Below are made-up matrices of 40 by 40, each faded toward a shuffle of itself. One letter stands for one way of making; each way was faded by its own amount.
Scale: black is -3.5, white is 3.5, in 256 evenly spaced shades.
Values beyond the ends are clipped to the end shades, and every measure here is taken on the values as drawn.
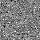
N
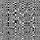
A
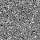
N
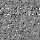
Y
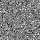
N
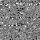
Y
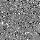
Y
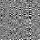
A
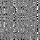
A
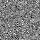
N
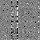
A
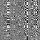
A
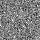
N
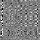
A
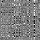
A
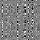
A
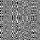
A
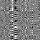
A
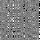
A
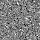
N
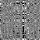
A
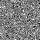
N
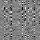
A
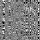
A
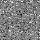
Y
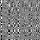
A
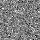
N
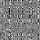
A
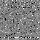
Y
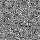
N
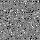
Y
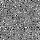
Y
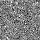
N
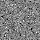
N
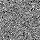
N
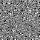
Y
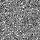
N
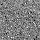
N
